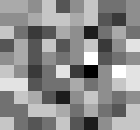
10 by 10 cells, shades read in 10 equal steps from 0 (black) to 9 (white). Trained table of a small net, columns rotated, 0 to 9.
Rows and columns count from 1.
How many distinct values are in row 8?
6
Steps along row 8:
up down down down up up down down up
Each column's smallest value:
3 4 2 3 1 2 0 2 2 4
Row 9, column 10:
7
